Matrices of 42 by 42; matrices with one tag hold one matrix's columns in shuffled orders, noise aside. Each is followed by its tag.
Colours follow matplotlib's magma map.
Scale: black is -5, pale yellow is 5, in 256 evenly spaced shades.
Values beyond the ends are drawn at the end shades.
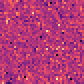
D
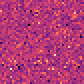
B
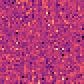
D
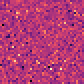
B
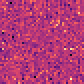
D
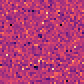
B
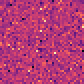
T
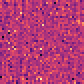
D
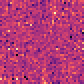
D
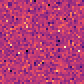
T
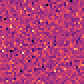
T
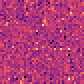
D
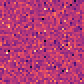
T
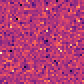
T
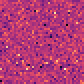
B
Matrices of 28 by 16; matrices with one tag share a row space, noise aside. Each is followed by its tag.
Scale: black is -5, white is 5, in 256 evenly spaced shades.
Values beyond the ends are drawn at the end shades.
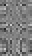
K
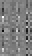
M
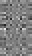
K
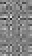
K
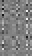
M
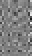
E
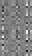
M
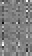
M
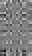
K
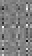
M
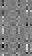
M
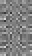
K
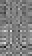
K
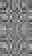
K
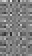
K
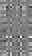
K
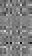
K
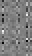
M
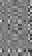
E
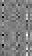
M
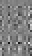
E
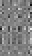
E
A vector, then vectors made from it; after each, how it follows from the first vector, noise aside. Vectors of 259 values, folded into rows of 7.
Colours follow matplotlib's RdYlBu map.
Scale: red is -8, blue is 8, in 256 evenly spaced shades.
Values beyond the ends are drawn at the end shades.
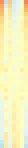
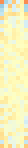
sign-scrambled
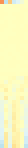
partly zeroed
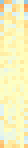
sign-scrambled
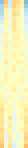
negated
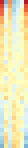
scaled up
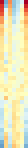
scaled up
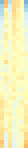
negated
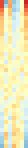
scaled up
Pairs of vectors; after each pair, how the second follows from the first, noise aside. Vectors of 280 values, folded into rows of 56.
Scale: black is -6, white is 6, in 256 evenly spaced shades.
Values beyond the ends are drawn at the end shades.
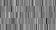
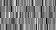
scaled up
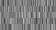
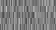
wrapped around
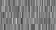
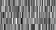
scaled up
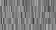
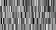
scaled up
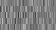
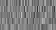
wrapped around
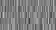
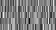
scaled up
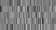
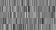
wrapped around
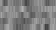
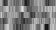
scaled up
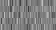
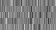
wrapped around
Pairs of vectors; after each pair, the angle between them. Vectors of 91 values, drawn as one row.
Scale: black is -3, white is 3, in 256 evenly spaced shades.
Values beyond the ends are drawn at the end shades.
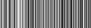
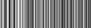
nearly parallel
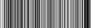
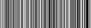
partly aligned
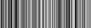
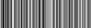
partly aligned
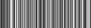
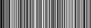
partly aligned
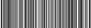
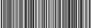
nearly parallel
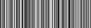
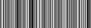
orthogonal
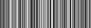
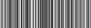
nearly opposite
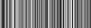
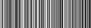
orthogonal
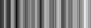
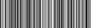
orthogonal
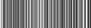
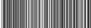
nearly parallel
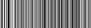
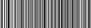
nearly parallel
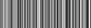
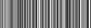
nearly parallel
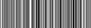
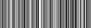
partly aligned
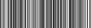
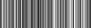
orthogonal
